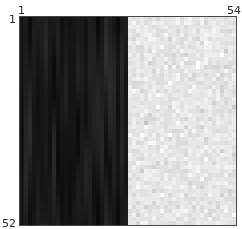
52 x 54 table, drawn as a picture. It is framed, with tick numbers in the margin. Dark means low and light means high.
The table splits into one row of 2 panels. Panel 1,1: very low, streaked downward, faint in contrast. Panel 1,2: very high, fine-grained, faint in contrast.
